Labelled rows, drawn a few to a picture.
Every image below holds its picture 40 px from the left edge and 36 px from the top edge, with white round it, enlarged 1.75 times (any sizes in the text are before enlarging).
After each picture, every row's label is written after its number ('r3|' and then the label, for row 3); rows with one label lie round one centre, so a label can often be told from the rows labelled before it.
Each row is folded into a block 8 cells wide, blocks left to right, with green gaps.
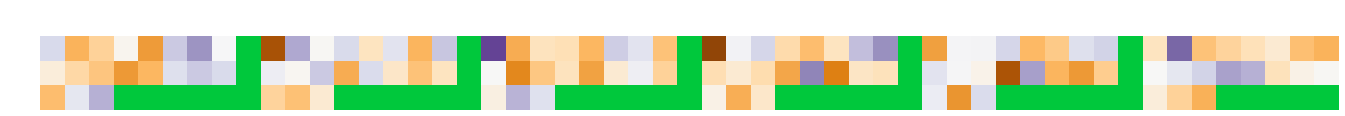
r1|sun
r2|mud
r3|sun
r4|mud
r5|mud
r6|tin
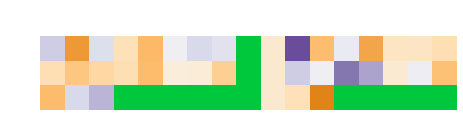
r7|sun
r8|tin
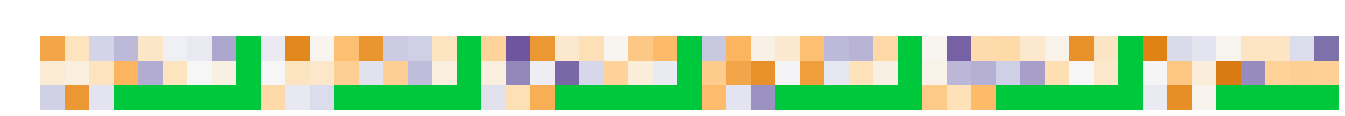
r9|mud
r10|sun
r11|tin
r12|sun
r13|tin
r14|mud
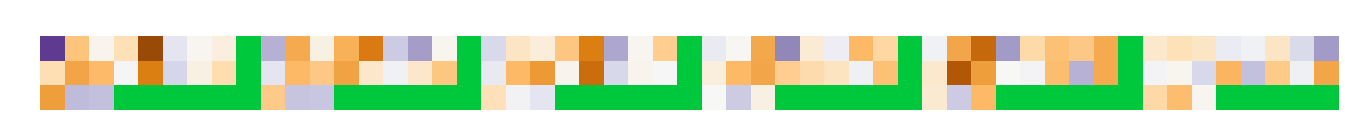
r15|sun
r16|sun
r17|sun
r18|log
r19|log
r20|mud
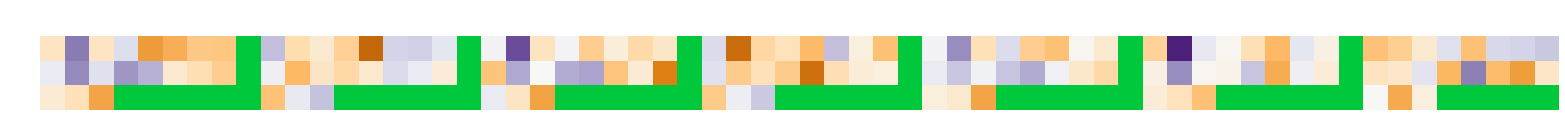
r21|tin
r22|sun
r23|tin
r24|sun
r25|tin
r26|tin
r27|mud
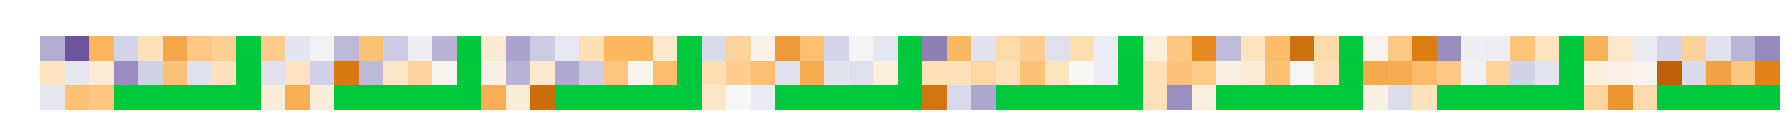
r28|tin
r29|mud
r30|tin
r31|sun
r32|sun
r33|log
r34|log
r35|mud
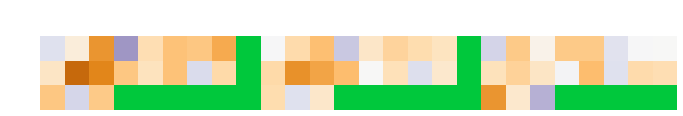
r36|log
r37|log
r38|sun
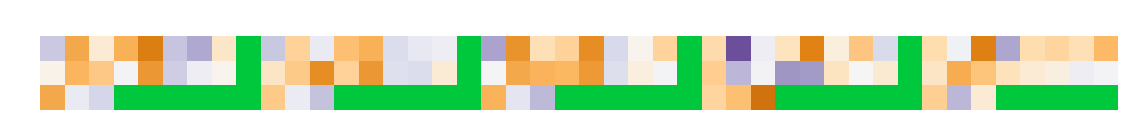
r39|sun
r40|sun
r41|sun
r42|tin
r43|log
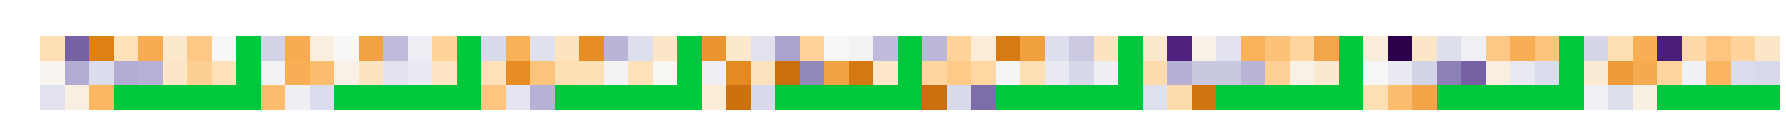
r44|tin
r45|sun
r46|sun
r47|mud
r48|sun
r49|tin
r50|tin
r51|log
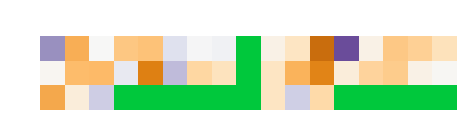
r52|sun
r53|log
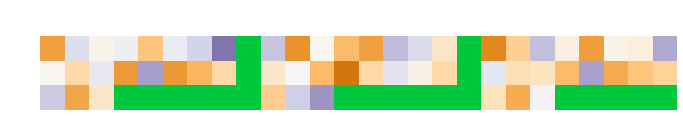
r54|mud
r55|sun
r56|mud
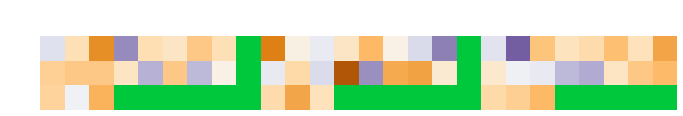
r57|log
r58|mud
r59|tin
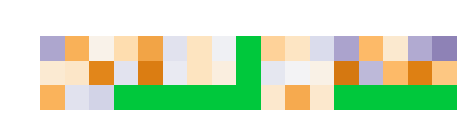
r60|sun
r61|mud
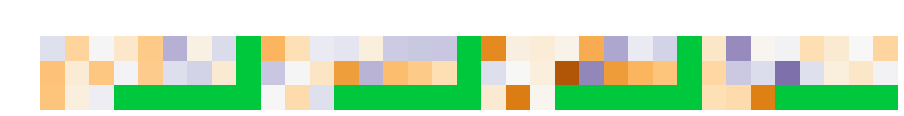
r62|sun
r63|mud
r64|mud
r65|tin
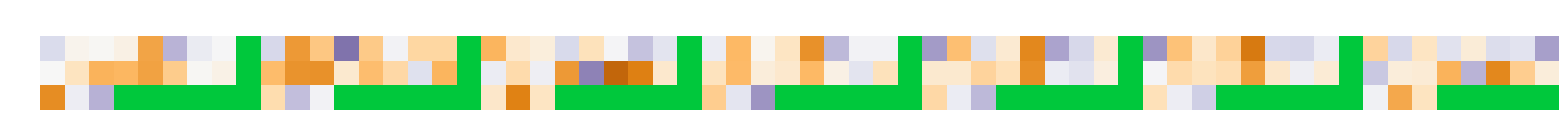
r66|sun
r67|log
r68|mud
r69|sun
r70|sun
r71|sun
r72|mud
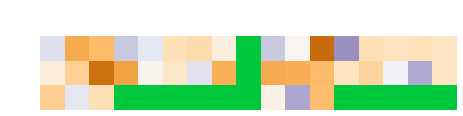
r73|log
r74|log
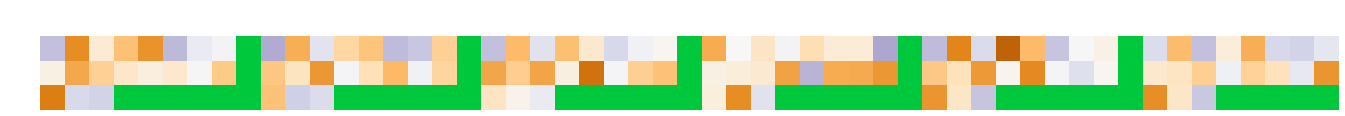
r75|sun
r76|sun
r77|sun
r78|mud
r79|sun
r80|sun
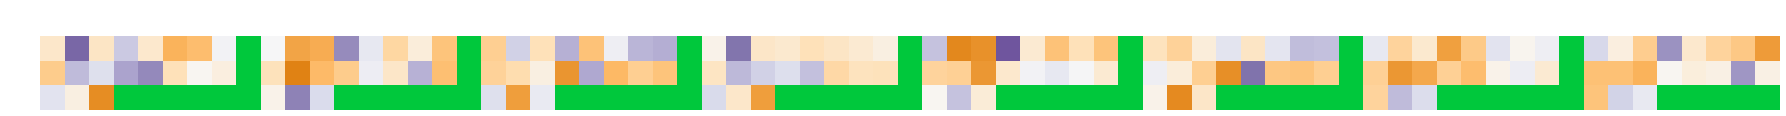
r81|tin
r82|log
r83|mud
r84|tin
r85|log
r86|mud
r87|sun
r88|log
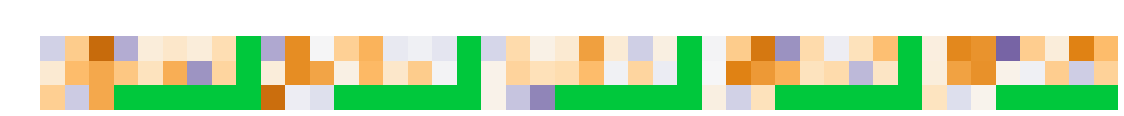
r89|log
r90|sun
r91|sun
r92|log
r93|log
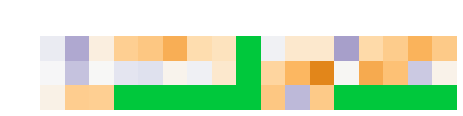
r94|tin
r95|log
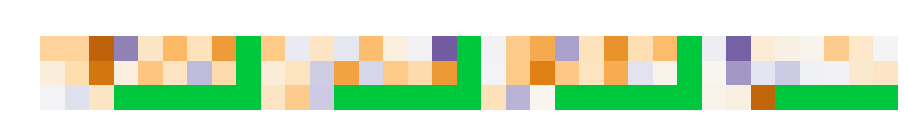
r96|log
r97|mud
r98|log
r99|tin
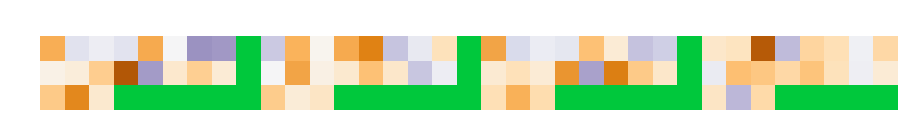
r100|mud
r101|sun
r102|mud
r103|log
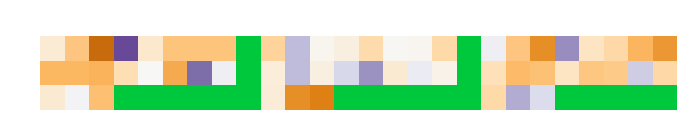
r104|log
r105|tin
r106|log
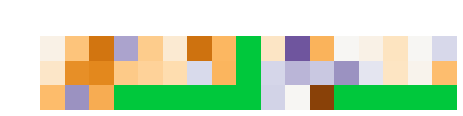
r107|log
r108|tin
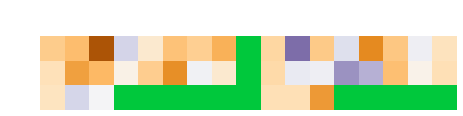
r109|log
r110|tin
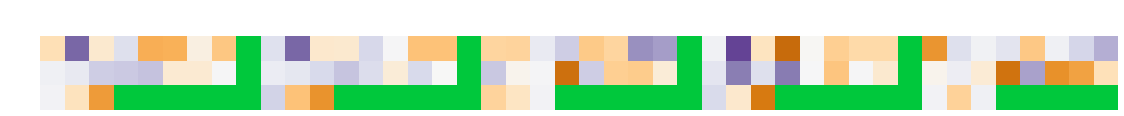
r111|tin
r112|tin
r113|mud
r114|tin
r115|mud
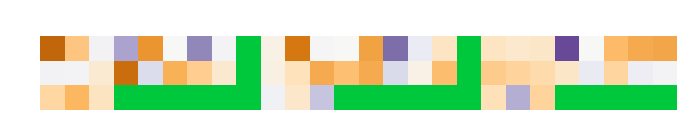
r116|mud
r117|sun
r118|log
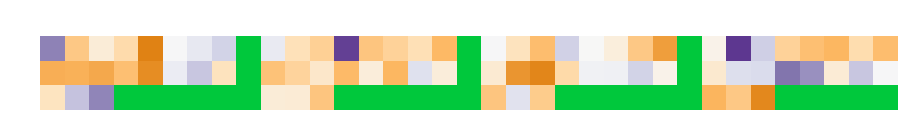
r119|sun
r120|log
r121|log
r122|tin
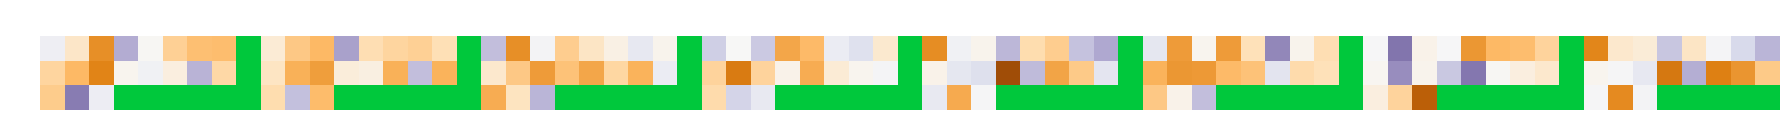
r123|log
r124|log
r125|sun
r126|sun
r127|mud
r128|sun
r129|tin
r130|mud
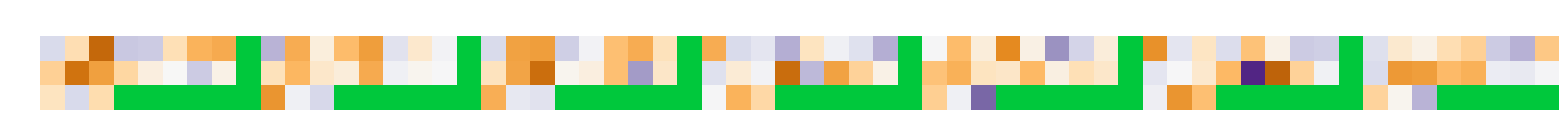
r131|log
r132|sun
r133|log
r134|mud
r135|sun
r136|mud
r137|sun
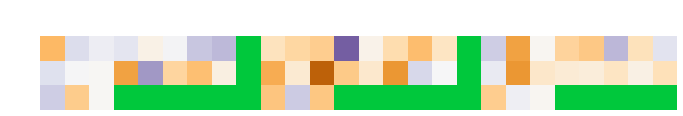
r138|mud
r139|log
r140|sun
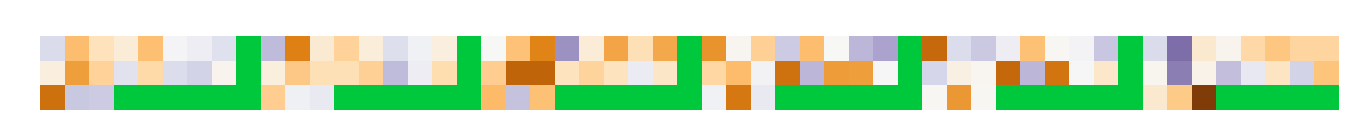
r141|sun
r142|sun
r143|log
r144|mud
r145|mud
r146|tin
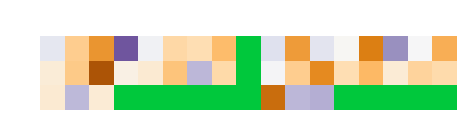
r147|log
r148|sun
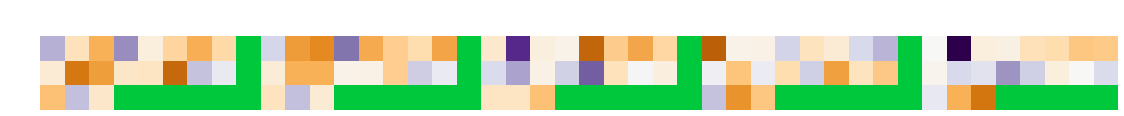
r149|log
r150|log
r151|tin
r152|mud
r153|tin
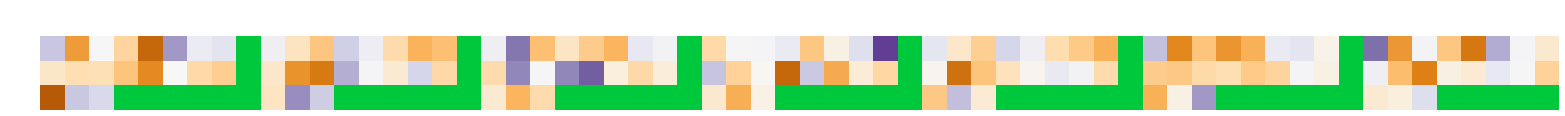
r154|sun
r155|log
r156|tin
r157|mud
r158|log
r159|sun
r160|sun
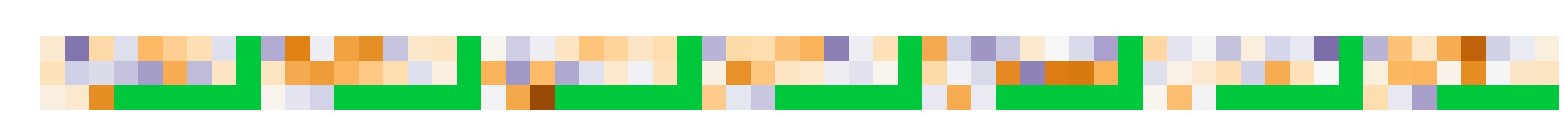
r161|tin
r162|sun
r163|tin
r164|sun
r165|mud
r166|mud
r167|sun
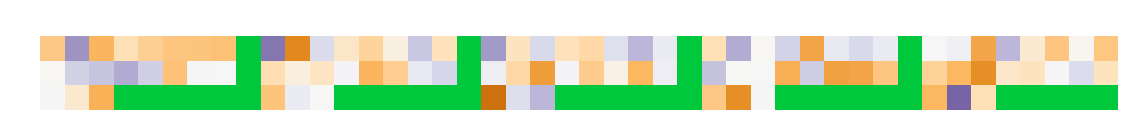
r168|tin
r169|sun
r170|sun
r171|mud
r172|log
